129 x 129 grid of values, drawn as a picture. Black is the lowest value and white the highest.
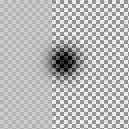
Seam: vertical, 40% of the way across, the left part calmer. Ninth with the lowest average: centre. Odd rows or columns: none. Slope: none. Average level on the scale: 70%. Dips: one, in the centre.
